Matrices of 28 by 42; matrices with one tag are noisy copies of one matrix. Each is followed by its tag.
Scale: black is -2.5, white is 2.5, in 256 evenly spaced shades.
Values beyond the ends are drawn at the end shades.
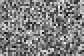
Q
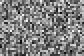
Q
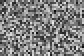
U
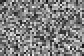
U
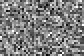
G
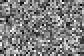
G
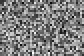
U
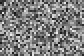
U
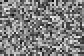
G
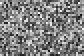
Q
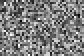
U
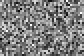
Q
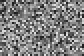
U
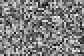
G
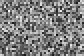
Q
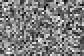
G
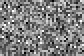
Q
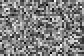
G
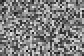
U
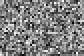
Q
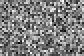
Q
